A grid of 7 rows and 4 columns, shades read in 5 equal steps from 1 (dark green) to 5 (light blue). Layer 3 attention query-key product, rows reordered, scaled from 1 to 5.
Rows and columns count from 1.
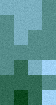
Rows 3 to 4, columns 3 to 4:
3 3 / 3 3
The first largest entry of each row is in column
1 2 2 1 4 4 4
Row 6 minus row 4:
-1 -1 -1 0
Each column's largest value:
4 4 4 5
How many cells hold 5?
2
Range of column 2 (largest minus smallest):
3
